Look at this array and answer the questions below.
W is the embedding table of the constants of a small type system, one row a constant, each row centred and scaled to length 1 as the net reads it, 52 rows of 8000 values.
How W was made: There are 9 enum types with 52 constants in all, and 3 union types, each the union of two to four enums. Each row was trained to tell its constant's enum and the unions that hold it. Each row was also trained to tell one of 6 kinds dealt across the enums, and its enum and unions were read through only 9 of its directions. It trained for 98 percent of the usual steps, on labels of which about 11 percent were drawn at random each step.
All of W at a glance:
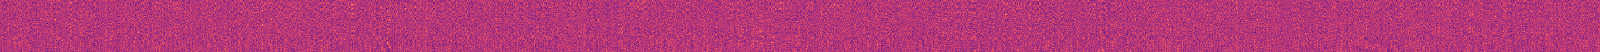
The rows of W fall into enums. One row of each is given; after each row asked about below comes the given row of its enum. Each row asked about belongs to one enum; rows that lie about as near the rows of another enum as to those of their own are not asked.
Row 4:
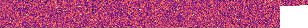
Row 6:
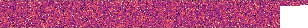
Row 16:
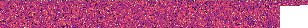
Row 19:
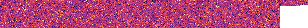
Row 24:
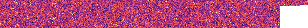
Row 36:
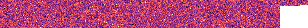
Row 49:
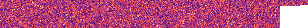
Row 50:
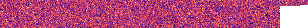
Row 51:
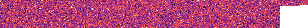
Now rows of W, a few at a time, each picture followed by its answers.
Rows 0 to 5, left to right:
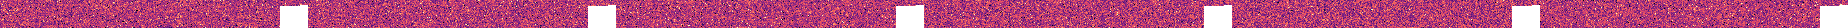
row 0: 51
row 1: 36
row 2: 4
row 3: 4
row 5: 16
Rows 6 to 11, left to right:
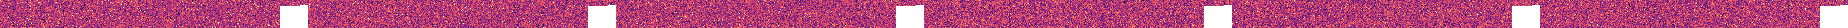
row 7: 50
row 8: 4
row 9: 4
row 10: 24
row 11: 19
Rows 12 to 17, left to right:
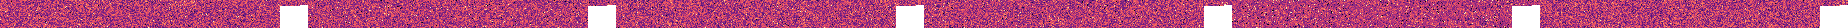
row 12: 50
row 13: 16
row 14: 4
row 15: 19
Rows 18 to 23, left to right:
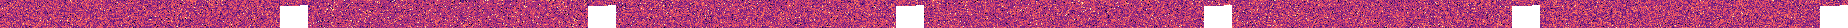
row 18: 19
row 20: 19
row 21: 51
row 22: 19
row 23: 51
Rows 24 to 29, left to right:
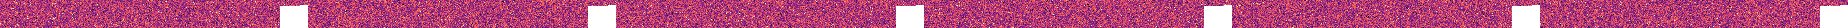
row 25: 50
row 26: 4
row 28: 24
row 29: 19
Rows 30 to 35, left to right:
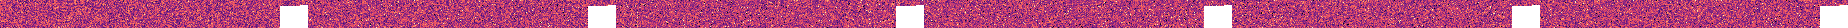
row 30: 4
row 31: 36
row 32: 19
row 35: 36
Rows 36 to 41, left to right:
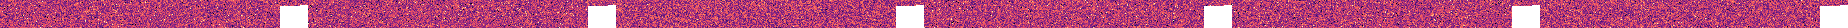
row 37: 50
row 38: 50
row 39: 51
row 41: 24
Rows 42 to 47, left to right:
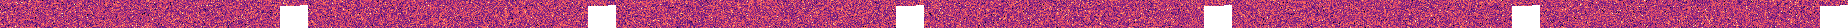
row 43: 24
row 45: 24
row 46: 24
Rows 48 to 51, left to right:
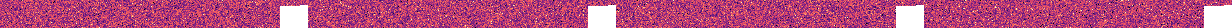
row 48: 24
